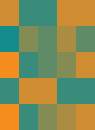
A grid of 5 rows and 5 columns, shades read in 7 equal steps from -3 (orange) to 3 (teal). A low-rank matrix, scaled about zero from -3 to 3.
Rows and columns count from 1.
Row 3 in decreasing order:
2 1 0 -2 -3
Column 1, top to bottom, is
-2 3 -3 2 -3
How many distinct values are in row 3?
5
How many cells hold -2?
7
